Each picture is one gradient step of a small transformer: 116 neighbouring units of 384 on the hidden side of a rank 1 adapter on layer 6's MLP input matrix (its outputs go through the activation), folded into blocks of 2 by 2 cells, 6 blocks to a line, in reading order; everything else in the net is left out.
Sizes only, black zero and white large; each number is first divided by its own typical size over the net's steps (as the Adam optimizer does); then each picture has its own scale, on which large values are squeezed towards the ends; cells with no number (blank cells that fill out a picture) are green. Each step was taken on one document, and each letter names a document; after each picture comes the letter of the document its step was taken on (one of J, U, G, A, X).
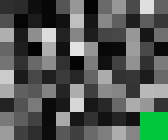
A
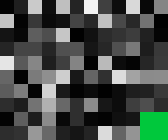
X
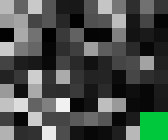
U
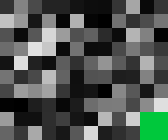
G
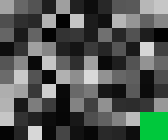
G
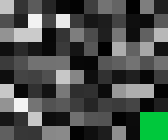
U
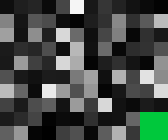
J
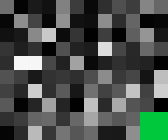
J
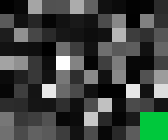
X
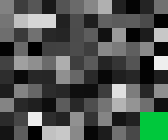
U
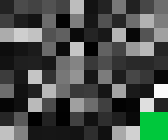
J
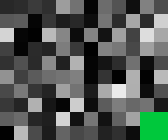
A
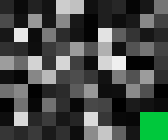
X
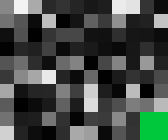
G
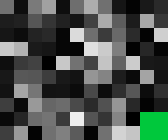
U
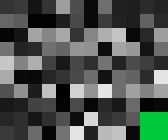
A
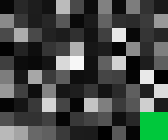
J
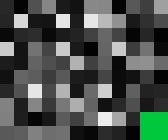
U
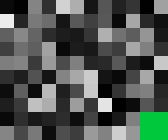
X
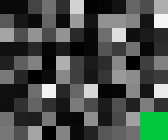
J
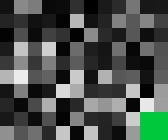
G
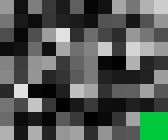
A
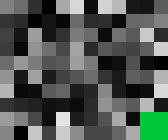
A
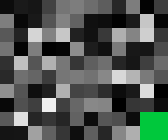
X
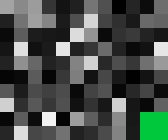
U
